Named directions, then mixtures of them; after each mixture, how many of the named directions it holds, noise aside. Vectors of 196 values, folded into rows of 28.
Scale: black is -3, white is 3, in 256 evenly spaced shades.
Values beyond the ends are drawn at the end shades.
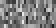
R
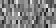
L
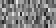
two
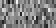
two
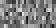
one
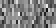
one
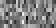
one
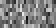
one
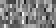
one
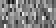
two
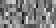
one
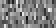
two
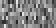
two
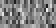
two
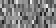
one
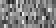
two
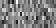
two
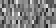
one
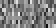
one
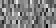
one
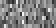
two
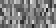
two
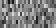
two
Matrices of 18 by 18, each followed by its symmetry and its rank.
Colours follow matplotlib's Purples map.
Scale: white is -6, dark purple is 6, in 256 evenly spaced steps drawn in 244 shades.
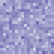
symmetric, full rank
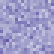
neither, full rank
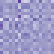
antisymmetric, rank two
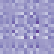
antisymmetric, rank two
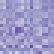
neither, rank three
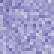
neither, full rank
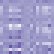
neither, rank two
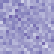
symmetric, full rank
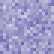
neither, full rank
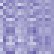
neither, rank two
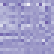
neither, rank three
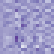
neither, rank three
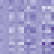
neither, rank two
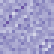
symmetric, full rank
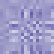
antisymmetric, rank two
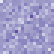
symmetric, full rank
